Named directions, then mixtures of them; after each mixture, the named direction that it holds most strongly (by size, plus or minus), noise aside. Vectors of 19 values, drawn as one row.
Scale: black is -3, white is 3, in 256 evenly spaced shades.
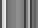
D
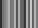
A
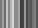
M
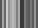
M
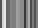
D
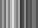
M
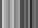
M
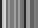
D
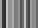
D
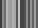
A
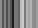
M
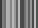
A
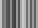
A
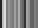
D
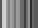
D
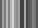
M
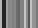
D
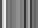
D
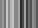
M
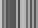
A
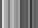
M
